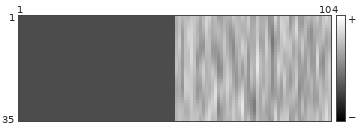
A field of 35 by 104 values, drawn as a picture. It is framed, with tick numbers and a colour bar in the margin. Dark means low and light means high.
The table splits into one row of 2 panels. Panel 1,1: low, flat. Panel 1,2: high, streaked downward.
